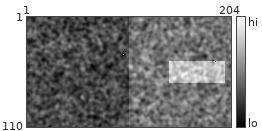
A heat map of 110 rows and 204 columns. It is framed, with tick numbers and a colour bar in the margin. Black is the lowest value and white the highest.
Seam: vertical, 50% of the way across, the right part higher. Ninth with the highest average: middle right. Odd patch: higher, in the middle right. Lone odd cells: 2, 1 higher and 1 lower than their neighbours.
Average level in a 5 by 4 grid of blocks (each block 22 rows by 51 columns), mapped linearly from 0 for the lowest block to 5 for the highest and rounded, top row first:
0 0 2 2 | 0 0 2 2 | 0 0 3 5 | 0 0 2 2 | 0 0 2 2
